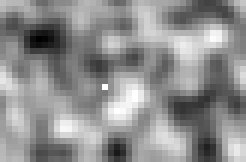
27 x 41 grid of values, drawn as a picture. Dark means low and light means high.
One lone cell stands out, far higher than its neighbours. The field is mottled with small blotches. The top left is the ninth with the lowest average. No overall slope runs across the table. The halves do not mirror each other. The histogram is bell-shaped.
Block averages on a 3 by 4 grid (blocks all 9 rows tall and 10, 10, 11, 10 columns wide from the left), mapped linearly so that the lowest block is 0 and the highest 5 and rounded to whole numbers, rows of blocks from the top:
0354 | 4242 | 4552
